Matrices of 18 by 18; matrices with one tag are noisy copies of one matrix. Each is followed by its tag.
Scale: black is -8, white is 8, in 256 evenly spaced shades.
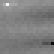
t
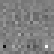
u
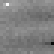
t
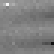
t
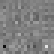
u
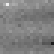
t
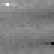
t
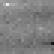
t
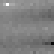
t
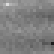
t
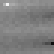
t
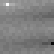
t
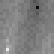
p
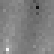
p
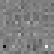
u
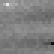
t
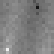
p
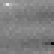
t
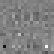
u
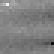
t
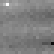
t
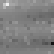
t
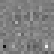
u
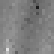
p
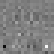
u
